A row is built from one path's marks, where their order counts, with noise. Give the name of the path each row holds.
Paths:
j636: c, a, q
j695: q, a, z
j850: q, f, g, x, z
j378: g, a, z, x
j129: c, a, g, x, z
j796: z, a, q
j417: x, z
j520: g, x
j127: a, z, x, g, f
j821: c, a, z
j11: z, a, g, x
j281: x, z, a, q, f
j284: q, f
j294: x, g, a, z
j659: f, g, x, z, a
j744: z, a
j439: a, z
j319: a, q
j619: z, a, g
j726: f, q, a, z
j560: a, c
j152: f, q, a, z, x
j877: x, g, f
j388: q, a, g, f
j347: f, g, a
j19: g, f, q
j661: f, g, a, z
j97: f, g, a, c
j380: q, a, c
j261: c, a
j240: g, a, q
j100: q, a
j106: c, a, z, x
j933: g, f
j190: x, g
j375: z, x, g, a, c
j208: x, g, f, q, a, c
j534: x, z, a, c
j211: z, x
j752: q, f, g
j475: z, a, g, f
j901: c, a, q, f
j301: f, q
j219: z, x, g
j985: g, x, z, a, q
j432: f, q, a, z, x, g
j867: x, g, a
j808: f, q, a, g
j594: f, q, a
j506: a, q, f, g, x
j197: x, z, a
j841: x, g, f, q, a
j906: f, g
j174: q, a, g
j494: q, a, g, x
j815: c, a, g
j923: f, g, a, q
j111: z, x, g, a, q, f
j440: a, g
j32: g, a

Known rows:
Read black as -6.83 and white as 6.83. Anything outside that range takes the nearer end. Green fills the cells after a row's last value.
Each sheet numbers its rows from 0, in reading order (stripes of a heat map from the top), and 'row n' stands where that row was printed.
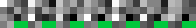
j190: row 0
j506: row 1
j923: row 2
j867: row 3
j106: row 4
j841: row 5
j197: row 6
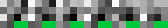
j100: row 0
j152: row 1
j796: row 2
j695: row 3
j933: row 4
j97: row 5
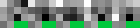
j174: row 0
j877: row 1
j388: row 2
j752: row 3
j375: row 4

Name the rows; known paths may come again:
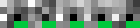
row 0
j821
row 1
j190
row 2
j375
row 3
j560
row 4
j659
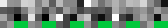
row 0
j877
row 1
j240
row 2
j841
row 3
j417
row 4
j97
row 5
j174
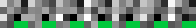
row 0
j100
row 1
j815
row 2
j32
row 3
j520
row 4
j923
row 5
j744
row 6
j152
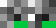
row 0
j219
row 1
j726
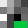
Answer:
j695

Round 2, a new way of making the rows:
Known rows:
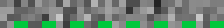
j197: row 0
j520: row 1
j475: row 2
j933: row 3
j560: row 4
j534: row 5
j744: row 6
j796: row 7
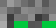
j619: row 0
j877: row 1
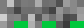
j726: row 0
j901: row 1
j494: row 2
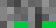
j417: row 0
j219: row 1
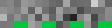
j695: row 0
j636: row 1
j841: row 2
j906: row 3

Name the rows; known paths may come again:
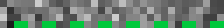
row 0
j111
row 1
j906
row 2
j850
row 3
j661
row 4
j301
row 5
j636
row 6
j375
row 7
j208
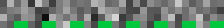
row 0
j933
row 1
j506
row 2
j261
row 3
j752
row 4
j281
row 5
j11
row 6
j923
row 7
j901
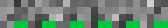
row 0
j197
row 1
j494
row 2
j659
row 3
j219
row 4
j985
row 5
j97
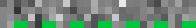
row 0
j439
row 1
j388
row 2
j726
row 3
j240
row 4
j594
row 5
j417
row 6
j380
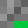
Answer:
j319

